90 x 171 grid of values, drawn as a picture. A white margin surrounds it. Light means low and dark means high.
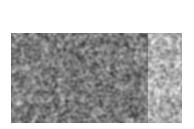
Overall the values sit about 50% of the way up the scale. The texture is blotchy. A vertical seam about 80% of the way across splits the table, and the left part is higher. No regular stripes run through it.
